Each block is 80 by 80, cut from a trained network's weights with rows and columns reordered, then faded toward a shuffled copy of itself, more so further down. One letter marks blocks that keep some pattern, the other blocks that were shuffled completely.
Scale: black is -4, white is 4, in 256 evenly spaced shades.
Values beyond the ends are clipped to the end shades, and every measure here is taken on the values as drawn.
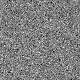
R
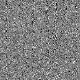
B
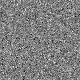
R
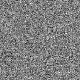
B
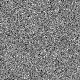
R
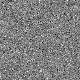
R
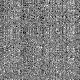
B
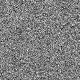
R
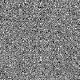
B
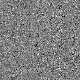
B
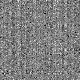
B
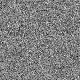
R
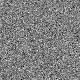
R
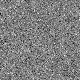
R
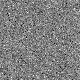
R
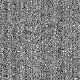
B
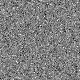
R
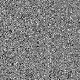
B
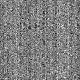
B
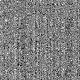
B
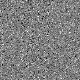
B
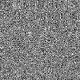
B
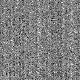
B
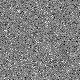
R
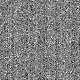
B
